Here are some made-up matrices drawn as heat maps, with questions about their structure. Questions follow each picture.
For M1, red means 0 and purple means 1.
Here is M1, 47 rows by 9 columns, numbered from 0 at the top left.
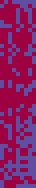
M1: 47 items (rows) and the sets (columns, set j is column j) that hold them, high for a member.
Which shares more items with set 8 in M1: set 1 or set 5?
set 5
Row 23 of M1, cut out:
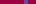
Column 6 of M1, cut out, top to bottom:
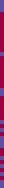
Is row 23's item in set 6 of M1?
yes
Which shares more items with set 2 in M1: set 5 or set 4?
set 4
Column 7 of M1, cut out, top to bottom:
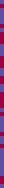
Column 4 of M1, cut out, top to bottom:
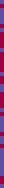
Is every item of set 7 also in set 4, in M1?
no
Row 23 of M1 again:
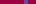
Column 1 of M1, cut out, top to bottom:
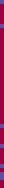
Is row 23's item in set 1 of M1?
no
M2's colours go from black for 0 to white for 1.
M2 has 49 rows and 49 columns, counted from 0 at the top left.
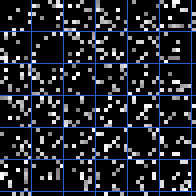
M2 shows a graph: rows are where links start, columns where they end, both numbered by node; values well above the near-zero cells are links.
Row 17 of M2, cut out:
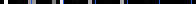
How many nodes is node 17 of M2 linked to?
7
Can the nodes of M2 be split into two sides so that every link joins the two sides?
no
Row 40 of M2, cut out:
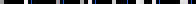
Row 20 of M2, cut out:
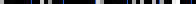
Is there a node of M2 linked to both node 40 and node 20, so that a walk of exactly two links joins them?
yes
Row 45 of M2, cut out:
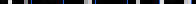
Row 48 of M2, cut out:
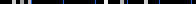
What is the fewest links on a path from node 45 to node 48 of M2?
4
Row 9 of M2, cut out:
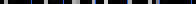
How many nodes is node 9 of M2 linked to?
9
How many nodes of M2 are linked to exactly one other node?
0
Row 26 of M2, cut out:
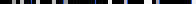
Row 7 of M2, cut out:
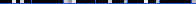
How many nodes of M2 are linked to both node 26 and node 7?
8
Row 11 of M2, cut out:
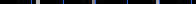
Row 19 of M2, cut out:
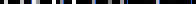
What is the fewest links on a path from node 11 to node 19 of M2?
2
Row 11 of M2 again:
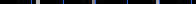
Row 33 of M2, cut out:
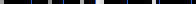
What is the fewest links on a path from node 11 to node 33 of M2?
4
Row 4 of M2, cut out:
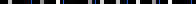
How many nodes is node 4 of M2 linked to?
9
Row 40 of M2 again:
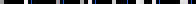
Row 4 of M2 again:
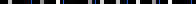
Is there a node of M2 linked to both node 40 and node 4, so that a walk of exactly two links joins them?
yes
